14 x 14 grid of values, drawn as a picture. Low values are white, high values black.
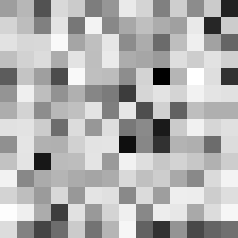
Overall the values sit about 30% of the way up the scale. Most values sit low, with a long tail of high ones. No overall slope runs across the table. The halves do not mirror each other.
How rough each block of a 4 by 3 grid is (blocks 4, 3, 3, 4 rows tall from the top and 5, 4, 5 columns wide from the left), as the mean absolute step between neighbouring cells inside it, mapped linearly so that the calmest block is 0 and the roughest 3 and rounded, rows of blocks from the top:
0 0 3
1 3 2
1 3 1
1 1 1
